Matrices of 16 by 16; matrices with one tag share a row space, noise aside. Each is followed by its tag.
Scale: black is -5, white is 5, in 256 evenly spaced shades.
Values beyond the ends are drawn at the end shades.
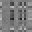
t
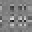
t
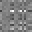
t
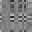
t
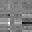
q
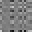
t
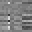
q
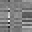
q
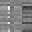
q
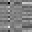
q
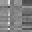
q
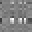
t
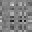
t
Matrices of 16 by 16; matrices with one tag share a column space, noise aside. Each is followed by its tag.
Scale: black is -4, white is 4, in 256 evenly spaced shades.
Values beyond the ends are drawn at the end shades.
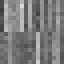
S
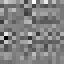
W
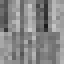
S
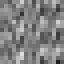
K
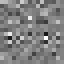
W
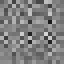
W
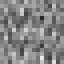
K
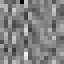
K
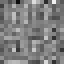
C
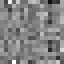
C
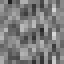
K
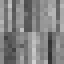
S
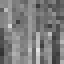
S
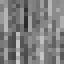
S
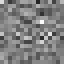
W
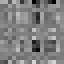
C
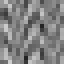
K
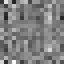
C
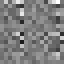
W
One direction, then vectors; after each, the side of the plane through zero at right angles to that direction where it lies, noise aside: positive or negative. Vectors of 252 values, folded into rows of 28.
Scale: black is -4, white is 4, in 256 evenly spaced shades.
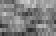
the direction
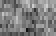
positive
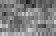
negative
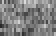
positive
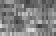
negative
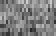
positive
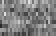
positive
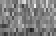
positive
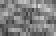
positive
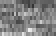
negative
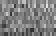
positive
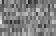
negative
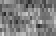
negative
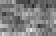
negative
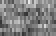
positive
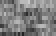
positive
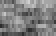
positive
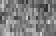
negative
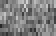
positive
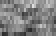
positive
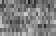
negative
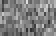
positive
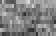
positive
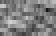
positive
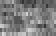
negative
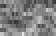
negative
